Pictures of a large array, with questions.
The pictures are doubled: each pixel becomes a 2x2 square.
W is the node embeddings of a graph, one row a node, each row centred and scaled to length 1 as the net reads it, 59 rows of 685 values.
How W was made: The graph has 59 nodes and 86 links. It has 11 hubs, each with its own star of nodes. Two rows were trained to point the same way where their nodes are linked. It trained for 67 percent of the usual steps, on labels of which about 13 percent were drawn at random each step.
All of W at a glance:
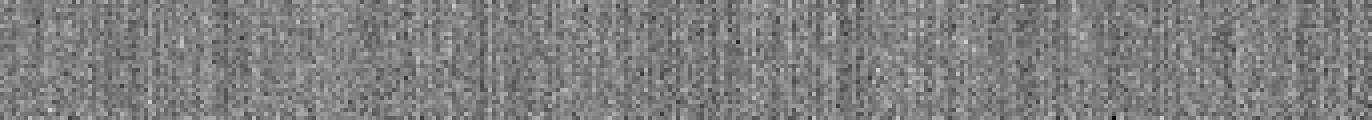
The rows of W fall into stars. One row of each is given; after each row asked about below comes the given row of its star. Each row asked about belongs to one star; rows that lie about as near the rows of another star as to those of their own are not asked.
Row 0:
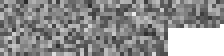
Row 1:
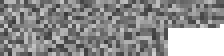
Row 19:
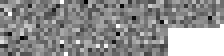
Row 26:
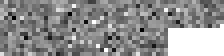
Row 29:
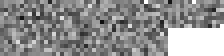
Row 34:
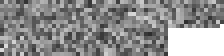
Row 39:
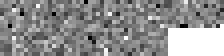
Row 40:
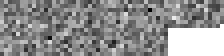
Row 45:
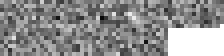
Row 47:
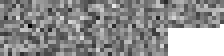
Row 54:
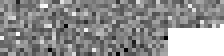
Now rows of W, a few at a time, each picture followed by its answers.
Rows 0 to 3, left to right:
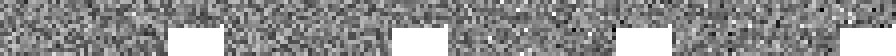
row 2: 45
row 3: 40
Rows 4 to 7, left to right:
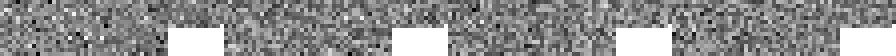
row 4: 0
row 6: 47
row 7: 1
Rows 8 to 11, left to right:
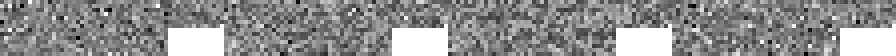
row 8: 0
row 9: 26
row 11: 40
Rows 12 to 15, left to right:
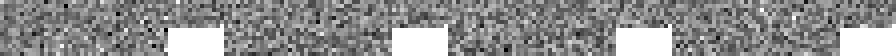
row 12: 29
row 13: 54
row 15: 19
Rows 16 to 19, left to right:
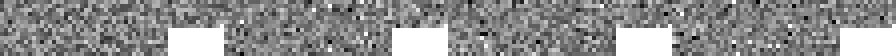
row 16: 19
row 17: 19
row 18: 34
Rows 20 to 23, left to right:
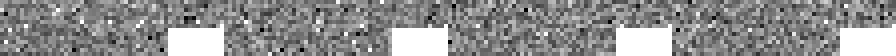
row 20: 54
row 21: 45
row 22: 40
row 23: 19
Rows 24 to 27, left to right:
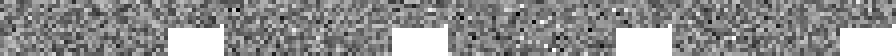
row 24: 26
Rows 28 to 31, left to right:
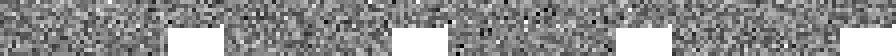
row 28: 47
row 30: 34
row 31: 1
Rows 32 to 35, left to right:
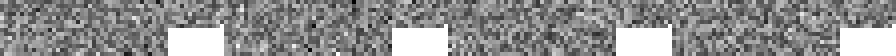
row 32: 29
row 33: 47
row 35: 39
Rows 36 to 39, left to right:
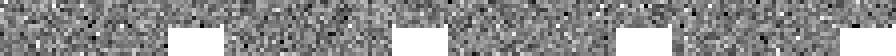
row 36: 39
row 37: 34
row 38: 1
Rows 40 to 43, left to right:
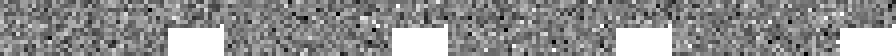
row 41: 1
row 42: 40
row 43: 40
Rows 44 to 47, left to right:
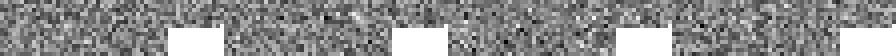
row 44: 29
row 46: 40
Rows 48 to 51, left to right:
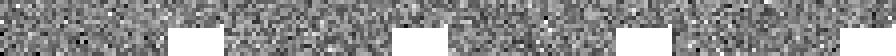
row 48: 34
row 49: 19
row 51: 26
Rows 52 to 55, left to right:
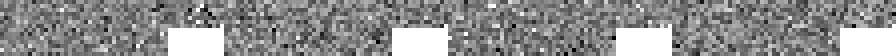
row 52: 29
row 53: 34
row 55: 29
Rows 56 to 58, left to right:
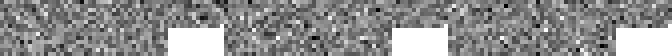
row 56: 1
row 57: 1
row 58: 39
